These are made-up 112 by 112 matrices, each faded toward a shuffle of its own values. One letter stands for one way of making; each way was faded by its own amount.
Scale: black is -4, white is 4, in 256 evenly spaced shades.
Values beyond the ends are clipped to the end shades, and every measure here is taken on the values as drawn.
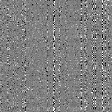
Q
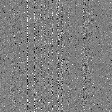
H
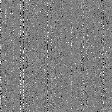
H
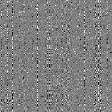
Q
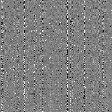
Q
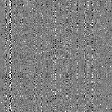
Q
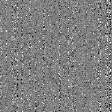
H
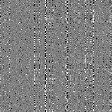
Q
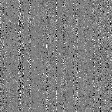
H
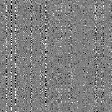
Q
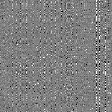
Q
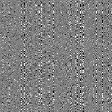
Q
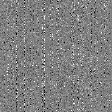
H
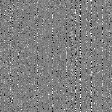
H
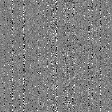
H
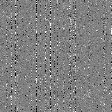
H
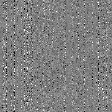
H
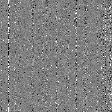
H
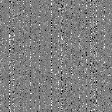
H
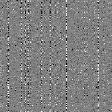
Q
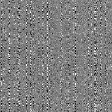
Q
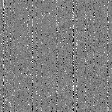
H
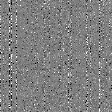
H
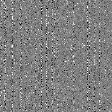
H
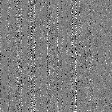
H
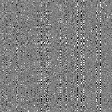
Q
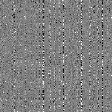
Q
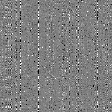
Q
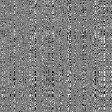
Q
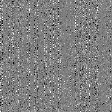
H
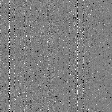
H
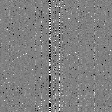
Q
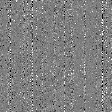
H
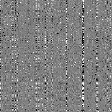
Q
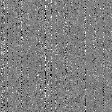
H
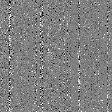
H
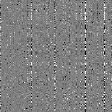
Q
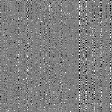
Q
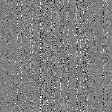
H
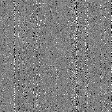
H
